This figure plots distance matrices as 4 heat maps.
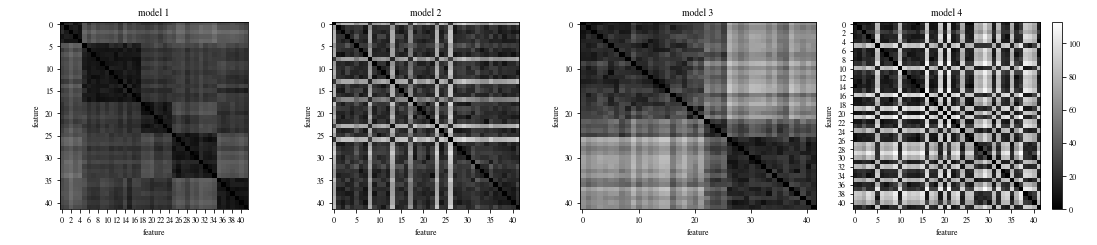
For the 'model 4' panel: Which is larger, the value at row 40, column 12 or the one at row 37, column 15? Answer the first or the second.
the first
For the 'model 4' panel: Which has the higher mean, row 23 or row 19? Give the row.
19
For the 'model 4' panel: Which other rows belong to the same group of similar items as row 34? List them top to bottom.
0, 1, 2, 3, 4, 6, 7, 8, 9, 11, 12, 13, 14, 15, 17, 18, 20, 22, 23, 25, 26, 31, 33, 36, 37, 41
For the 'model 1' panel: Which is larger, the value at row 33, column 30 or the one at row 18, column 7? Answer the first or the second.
the second
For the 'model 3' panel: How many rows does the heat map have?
42
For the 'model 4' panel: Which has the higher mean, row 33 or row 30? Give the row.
30
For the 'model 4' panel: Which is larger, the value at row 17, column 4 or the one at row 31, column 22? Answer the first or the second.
the first
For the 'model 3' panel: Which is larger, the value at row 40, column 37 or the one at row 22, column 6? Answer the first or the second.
the second
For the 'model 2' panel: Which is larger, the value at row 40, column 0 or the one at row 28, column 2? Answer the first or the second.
the first
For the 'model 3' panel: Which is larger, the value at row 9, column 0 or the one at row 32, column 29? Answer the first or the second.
the first
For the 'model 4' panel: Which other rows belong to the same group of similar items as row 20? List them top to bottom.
0, 1, 2, 3, 4, 6, 7, 8, 9, 11, 12, 13, 14, 15, 17, 18, 22, 23, 25, 26, 31, 33, 34, 36, 37, 41
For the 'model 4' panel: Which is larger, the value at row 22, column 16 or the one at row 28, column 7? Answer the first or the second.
the first
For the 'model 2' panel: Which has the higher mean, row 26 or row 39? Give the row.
26
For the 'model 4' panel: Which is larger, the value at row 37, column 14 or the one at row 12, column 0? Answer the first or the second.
the first
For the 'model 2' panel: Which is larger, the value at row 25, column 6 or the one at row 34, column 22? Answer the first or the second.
the first
